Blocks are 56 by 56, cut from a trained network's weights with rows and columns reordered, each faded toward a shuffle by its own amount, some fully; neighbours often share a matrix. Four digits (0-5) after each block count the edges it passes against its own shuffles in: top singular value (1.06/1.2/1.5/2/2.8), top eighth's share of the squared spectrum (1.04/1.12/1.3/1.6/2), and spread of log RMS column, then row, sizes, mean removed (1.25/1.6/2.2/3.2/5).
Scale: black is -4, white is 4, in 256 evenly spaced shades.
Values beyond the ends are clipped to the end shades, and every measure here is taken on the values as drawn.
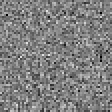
3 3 1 2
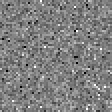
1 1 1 0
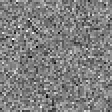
0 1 0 0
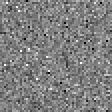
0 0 0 0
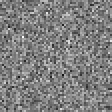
1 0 0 0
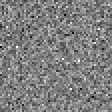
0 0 0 0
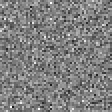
0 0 0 0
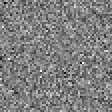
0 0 0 0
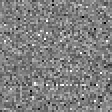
2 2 0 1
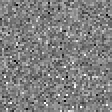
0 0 0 0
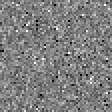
0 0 0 0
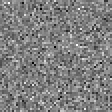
0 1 0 0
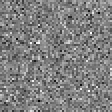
2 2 1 1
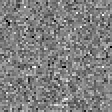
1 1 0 0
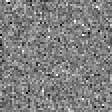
0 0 0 0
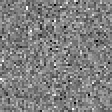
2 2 1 0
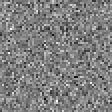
3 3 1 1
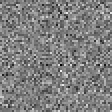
4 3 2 2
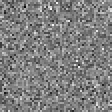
2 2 1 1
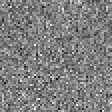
2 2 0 1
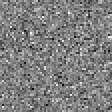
0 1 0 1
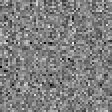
3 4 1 2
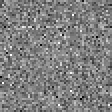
2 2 0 1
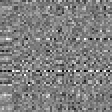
4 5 1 3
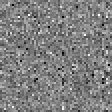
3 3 1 1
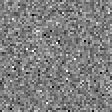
1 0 0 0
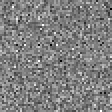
2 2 0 0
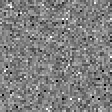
2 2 0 0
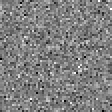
1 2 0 0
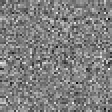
3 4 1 2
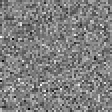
2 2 0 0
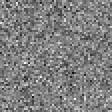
2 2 1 0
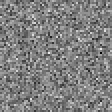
1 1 0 0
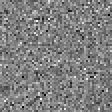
2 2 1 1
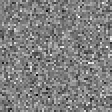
2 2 1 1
